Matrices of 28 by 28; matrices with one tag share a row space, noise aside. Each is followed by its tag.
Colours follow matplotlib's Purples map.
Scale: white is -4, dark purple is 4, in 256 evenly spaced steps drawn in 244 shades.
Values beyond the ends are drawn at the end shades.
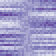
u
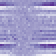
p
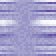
p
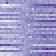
u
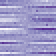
u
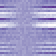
p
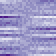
u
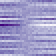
u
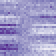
u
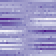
u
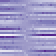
u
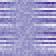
p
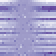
p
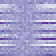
p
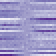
u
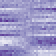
u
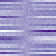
u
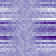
p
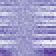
p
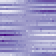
u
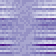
p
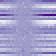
p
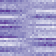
u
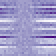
p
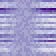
p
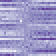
u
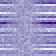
p
